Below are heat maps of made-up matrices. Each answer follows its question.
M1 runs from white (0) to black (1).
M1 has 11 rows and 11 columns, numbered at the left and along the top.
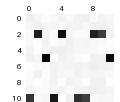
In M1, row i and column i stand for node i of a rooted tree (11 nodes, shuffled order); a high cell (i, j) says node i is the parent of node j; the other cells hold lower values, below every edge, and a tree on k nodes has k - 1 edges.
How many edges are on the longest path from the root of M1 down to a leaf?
2
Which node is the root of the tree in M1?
5
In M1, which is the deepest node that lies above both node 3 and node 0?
10
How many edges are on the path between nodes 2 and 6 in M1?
3
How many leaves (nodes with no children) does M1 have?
8
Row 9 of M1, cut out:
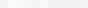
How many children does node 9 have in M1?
0
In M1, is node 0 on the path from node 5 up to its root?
no
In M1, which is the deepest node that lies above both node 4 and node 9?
2
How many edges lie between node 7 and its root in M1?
2
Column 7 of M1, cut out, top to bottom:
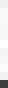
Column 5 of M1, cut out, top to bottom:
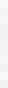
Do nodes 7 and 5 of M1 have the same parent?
no
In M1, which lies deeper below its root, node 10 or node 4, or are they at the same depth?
node 4
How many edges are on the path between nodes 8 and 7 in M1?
4
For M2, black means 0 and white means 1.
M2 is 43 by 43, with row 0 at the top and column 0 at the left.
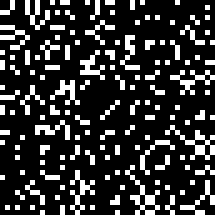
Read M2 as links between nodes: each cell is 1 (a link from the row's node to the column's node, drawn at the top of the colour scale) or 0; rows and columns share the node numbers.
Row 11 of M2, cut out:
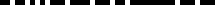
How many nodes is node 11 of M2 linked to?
10
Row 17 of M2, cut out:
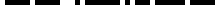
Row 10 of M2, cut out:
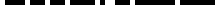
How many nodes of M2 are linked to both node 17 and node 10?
3
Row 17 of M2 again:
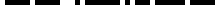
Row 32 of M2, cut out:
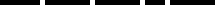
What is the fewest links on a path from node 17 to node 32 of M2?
3
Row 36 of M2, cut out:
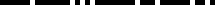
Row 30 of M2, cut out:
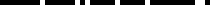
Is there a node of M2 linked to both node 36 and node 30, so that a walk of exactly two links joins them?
no
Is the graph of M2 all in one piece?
yes
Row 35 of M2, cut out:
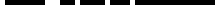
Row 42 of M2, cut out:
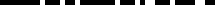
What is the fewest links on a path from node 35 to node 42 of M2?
2
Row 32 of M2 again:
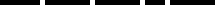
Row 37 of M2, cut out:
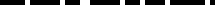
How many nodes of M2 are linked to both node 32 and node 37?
2
